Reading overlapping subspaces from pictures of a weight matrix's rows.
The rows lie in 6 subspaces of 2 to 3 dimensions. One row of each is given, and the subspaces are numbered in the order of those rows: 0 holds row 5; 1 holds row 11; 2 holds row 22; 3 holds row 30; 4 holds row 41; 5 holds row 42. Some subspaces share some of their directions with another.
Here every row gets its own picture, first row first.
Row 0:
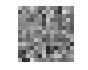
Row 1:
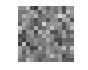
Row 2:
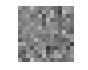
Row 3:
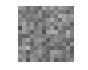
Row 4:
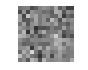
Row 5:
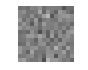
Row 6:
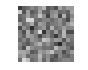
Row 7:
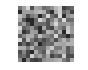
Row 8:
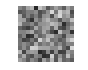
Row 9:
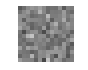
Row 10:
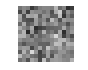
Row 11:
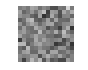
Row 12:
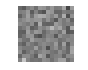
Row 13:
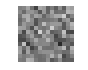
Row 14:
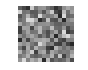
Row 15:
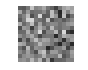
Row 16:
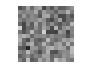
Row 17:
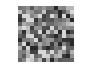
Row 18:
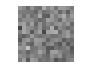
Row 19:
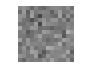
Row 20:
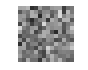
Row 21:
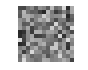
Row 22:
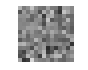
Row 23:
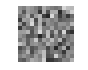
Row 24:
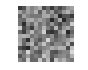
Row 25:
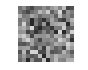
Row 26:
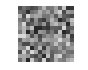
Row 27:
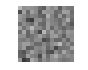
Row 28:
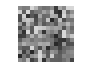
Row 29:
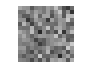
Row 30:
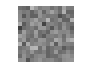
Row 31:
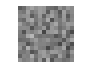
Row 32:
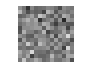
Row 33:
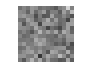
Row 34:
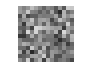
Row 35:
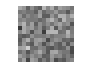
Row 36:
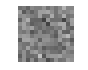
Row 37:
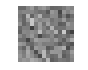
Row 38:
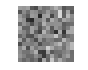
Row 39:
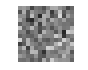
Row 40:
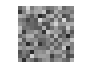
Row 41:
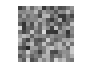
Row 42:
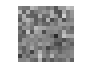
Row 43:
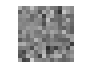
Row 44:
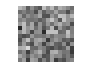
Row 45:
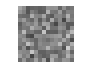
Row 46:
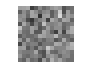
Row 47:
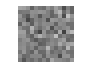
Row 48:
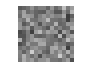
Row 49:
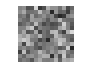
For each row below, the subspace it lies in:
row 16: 4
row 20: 3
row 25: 5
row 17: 3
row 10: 5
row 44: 4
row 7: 0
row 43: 2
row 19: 1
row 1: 3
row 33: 1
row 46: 3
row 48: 1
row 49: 3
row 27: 2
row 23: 0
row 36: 5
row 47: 1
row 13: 3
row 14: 0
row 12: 1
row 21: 1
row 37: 5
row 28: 5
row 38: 3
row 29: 1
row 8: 3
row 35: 4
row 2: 2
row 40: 0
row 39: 1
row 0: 2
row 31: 0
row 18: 4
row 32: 0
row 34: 5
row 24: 4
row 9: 0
